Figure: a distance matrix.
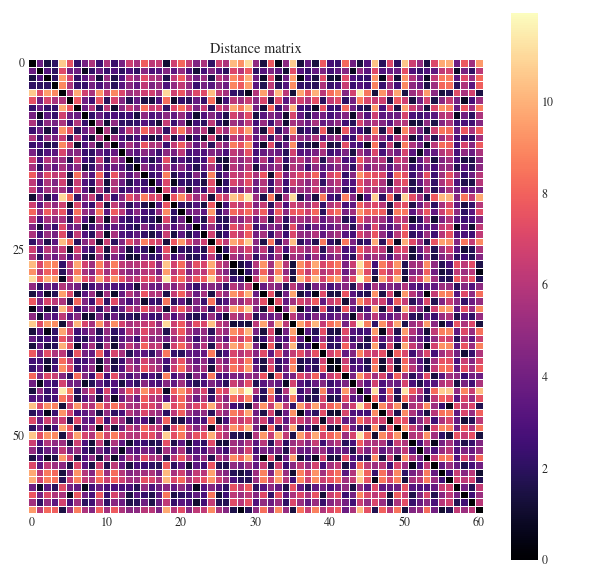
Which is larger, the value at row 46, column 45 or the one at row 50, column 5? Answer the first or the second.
the first
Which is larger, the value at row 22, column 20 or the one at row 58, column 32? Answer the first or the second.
the first
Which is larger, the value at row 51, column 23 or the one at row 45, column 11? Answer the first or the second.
the first
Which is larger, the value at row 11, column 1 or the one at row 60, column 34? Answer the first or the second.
the second
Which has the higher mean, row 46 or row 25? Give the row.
46
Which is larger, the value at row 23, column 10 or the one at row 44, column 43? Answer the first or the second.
the second
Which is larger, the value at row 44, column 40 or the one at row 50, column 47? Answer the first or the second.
the second
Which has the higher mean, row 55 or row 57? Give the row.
55
